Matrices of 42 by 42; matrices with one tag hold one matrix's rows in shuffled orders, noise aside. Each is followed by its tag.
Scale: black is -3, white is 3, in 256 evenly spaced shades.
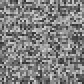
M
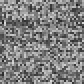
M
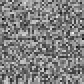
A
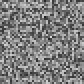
A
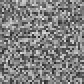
A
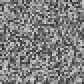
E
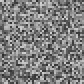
A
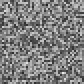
A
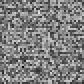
M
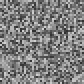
E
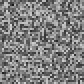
A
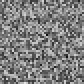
A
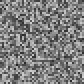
E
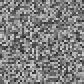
E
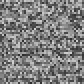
M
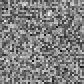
A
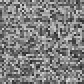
M
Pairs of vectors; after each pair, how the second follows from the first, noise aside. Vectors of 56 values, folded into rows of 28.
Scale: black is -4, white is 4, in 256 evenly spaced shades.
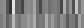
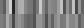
negated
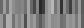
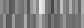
negated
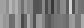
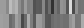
copied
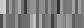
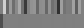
partly zeroed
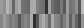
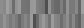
shrunk
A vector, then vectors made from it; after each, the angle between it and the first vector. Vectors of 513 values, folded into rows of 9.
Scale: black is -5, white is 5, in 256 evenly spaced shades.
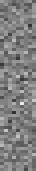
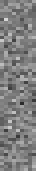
nearly opposite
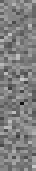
nearly opposite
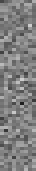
nearly opposite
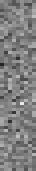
nearly parallel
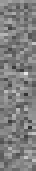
orthogonal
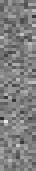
orthogonal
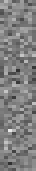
orthogonal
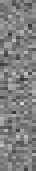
nearly parallel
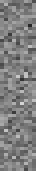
nearly parallel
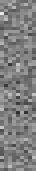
orthogonal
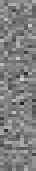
nearly opposite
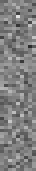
partly opposed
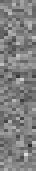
partly opposed
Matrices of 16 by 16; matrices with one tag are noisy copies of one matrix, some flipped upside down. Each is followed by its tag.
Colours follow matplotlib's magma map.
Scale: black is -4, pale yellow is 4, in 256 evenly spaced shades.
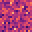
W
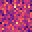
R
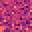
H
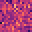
R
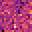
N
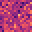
N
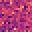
W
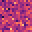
W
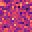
H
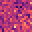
N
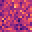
N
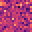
H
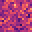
N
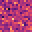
W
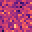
N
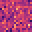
R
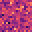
W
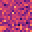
H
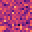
H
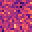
N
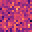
R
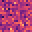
W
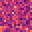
H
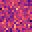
R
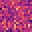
R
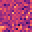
H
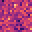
N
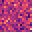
N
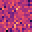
R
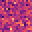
W
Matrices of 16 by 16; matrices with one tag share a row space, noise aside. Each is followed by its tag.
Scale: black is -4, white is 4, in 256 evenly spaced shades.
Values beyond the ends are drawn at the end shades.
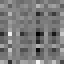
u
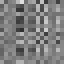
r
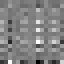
u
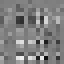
r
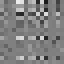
r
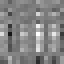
u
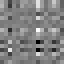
u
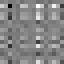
u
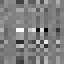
r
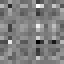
u
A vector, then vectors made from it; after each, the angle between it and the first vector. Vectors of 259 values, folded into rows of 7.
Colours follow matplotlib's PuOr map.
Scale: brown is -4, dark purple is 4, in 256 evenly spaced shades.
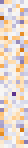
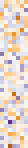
orthogonal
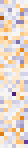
nearly parallel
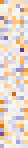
nearly opposite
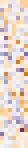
partly opposed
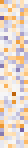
nearly opposite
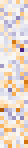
partly opposed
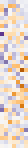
orthogonal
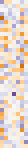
nearly parallel
